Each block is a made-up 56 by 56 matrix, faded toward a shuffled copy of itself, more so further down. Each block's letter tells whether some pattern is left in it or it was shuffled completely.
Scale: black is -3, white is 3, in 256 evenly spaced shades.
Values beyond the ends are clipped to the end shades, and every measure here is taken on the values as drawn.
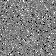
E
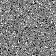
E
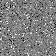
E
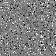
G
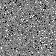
E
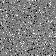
E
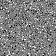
E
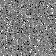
G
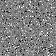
E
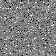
G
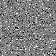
G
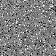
G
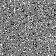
E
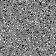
G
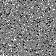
G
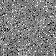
G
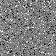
E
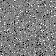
G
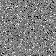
G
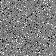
E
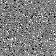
G
